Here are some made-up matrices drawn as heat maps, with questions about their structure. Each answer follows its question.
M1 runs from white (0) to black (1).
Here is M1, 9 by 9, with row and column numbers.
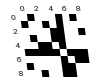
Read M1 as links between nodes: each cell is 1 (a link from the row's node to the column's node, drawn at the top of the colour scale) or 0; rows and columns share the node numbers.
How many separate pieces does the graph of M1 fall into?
1
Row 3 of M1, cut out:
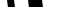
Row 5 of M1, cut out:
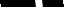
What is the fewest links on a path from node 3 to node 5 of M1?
1
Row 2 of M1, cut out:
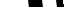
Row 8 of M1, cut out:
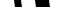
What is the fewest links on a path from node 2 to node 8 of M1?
1
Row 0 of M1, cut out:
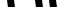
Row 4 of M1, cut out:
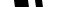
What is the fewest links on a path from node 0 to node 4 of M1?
2
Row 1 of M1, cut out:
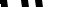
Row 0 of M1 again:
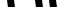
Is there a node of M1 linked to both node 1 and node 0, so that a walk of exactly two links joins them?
yes
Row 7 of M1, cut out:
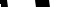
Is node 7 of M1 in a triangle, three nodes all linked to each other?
yes
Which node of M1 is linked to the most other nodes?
node 5
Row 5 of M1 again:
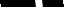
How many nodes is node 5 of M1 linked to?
8
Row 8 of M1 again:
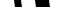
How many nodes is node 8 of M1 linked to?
3
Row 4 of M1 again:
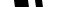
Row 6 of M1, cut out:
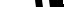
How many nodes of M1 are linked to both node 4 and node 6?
1
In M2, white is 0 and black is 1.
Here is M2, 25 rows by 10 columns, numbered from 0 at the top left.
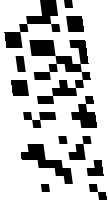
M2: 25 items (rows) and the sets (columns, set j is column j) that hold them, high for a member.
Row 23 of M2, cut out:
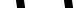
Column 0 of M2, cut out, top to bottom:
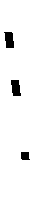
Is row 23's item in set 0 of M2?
no
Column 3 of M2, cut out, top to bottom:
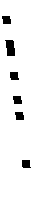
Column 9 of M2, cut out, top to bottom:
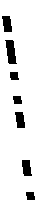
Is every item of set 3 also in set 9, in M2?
yes
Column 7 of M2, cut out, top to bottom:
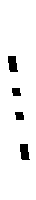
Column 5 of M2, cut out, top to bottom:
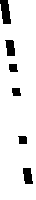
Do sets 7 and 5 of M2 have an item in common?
yes
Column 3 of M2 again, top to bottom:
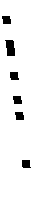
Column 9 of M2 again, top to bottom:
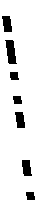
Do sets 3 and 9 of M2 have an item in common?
yes
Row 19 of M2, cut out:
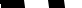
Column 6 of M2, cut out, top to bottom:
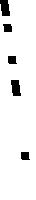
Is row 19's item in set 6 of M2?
yes
